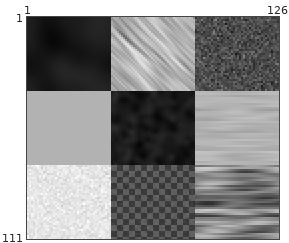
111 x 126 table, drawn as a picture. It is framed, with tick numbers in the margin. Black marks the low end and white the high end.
It is made of 3 by 3 panels. Panel 1,1: very low, smooth, faint in contrast. Panel 1,2: high, slanting down to the right. Panel 1,3: low, fine-grained. Panel 2,1: high, flat. Panel 2,2: very low, blotchy, faint in contrast. Panel 2,3: high, streaked across, faint in contrast. Panel 3,1: very high, fine-grained, faint in contrast. Panel 3,2: low, checkered. Panel 3,3: middling, streaked across, strong in contrast.
